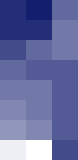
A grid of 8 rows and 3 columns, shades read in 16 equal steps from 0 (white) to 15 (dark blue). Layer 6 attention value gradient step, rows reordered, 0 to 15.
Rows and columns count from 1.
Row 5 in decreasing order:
11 9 9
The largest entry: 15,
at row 1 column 2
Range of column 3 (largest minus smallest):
3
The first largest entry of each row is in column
2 1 1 2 3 3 3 3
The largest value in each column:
14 15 12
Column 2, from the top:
15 14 10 11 9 9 8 0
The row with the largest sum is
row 1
